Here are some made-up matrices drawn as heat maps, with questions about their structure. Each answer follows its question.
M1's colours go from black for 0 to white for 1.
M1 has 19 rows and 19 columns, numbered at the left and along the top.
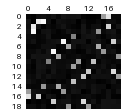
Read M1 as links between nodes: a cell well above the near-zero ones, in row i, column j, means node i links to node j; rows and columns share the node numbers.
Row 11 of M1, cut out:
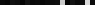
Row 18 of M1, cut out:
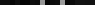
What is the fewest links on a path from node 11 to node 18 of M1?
2
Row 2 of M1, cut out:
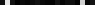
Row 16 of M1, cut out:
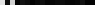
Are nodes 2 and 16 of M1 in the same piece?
yes
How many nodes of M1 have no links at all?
0
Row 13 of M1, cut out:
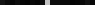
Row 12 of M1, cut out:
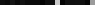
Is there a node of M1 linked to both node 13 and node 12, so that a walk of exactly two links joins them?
no
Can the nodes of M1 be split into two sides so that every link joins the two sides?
no
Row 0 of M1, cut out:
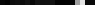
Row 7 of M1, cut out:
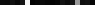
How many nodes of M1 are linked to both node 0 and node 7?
1
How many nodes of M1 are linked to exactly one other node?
3
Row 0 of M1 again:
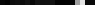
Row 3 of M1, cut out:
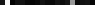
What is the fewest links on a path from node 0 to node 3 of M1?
4
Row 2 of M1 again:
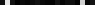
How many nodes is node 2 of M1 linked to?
2
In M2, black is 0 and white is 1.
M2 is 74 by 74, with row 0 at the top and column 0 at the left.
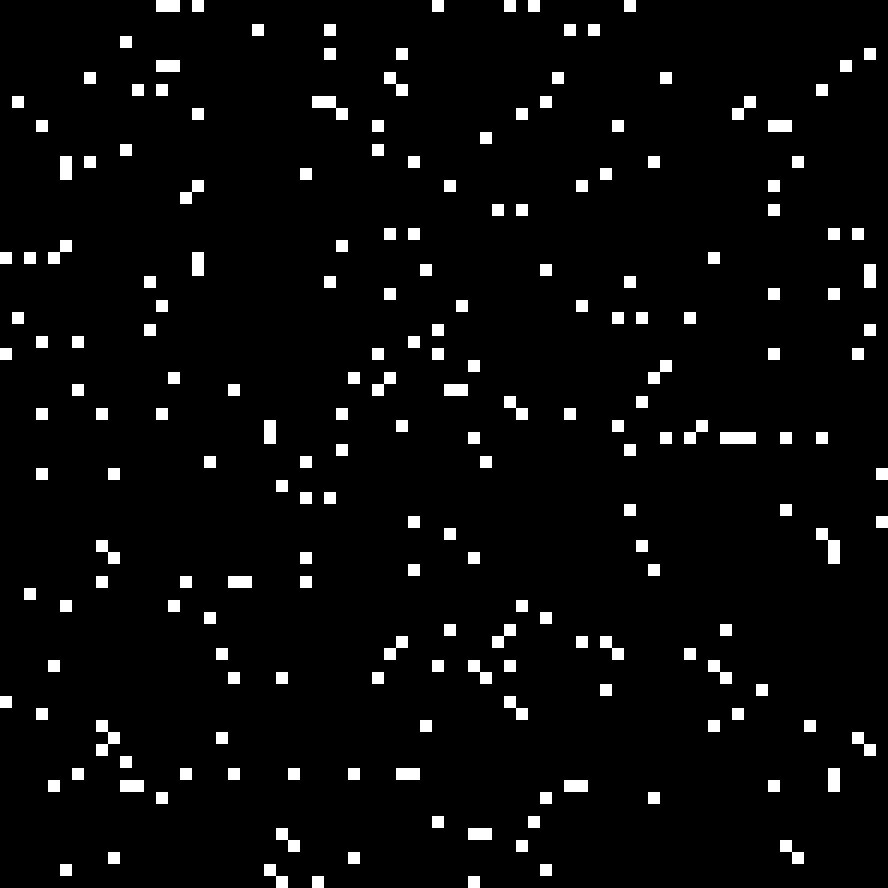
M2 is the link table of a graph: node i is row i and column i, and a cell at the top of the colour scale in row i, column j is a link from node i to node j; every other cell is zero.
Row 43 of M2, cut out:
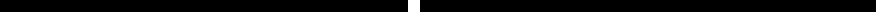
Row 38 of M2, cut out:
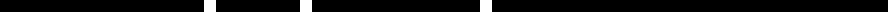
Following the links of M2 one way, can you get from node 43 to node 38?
yes
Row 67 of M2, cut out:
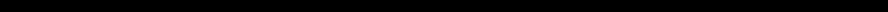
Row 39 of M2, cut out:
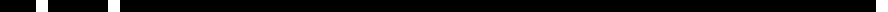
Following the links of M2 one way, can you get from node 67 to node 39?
no
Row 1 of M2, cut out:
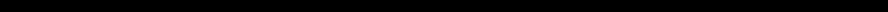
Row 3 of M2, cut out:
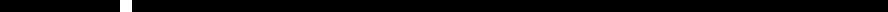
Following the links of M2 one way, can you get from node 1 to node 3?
no
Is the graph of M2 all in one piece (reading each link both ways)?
yes
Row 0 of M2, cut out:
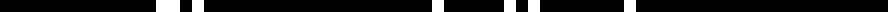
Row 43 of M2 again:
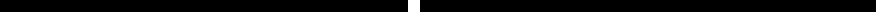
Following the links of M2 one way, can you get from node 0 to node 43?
yes
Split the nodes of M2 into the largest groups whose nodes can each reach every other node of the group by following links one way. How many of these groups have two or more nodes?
2
